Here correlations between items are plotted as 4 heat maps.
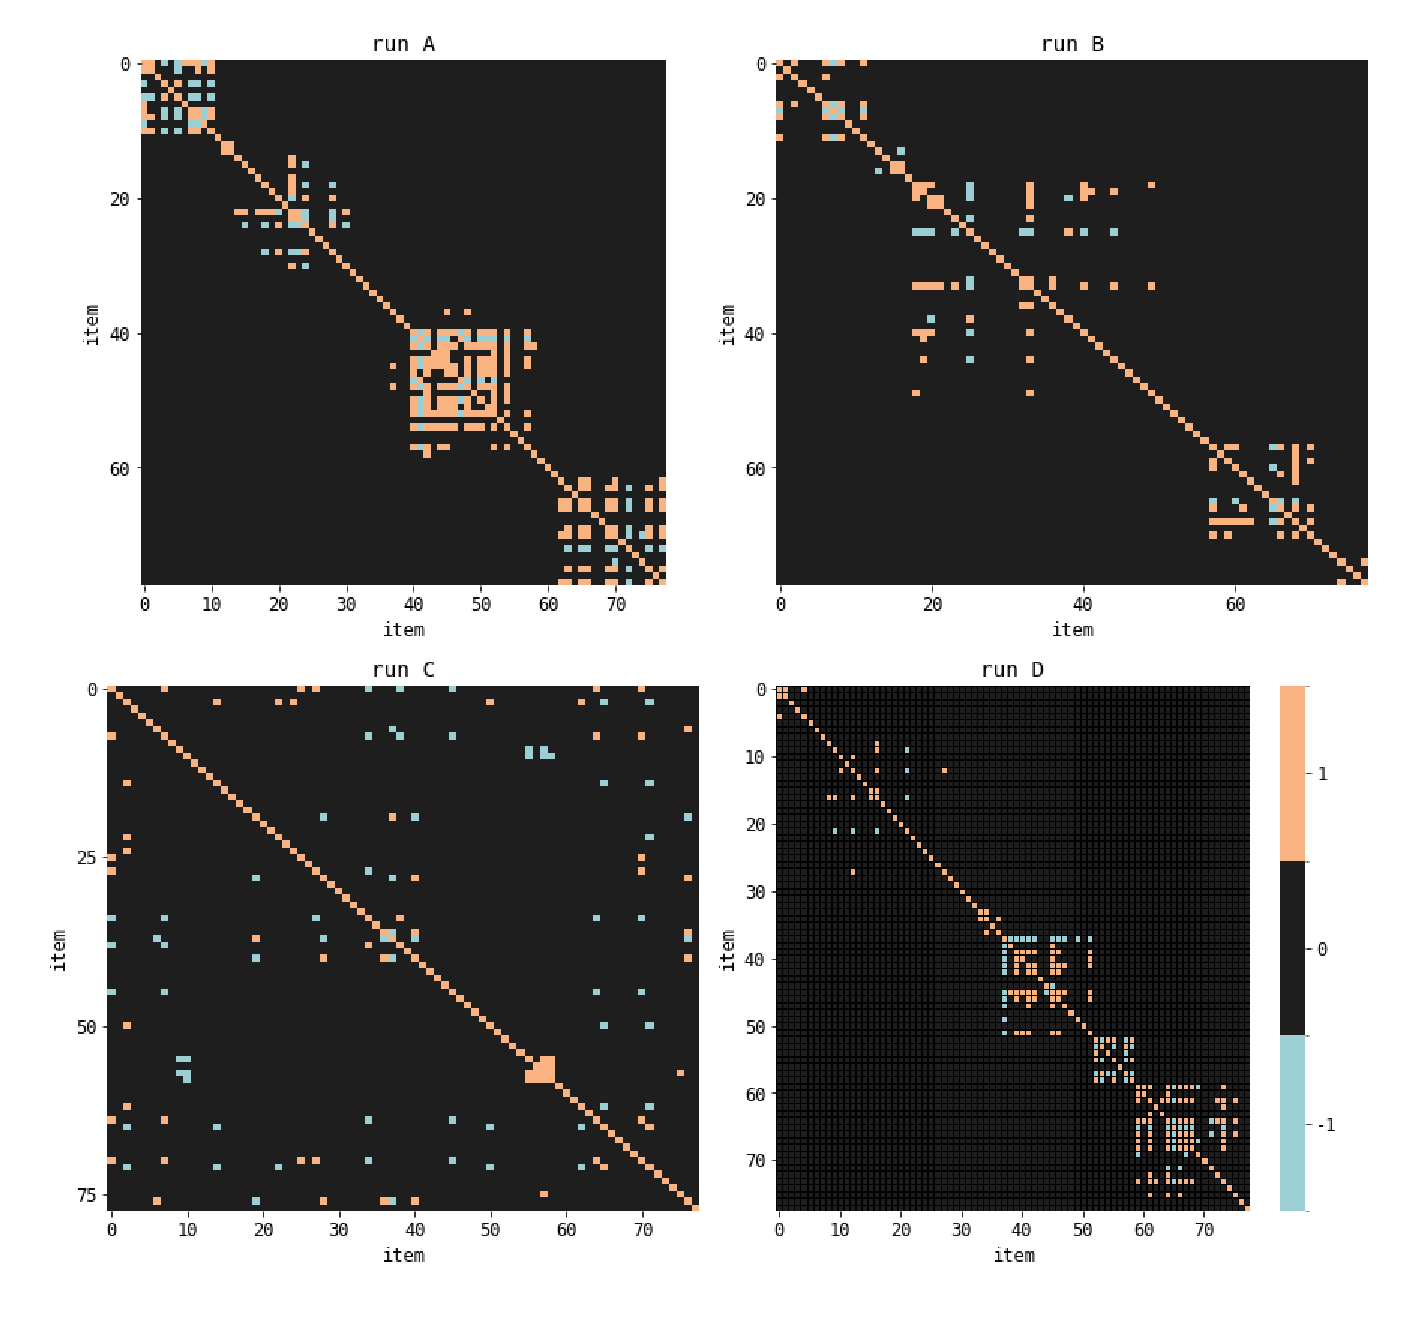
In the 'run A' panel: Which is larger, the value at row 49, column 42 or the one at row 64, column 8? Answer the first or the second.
the first
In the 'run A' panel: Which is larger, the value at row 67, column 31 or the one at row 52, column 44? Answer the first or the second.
the second
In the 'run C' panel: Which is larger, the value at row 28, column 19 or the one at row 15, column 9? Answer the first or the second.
the second
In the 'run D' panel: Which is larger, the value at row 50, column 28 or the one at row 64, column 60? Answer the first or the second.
the second
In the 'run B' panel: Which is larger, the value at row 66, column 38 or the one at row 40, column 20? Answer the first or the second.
the second
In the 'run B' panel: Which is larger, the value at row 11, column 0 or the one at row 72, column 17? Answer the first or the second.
the first
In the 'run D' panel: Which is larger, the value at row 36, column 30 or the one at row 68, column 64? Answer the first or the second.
the second
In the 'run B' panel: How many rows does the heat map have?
78
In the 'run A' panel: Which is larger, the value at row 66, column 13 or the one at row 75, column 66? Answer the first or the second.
the second
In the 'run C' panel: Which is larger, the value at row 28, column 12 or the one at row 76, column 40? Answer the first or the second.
the second
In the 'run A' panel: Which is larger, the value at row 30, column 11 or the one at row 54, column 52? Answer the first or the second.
the second
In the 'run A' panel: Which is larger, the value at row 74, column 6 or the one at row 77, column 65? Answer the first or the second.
the second
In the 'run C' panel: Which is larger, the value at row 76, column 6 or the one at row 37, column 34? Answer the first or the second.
the first
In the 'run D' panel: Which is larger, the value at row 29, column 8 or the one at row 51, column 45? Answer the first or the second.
the second
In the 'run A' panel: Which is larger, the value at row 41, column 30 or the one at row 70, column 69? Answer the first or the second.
the second
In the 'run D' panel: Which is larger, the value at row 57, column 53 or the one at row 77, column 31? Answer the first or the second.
the first
